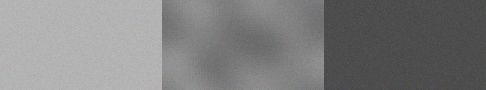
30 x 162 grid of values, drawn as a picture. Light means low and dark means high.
It is made of 1 by 3 panels. Panel 1,1: low, flat. Panel 1,2: middling, smooth, faint in contrast. Panel 1,3: high, flat.
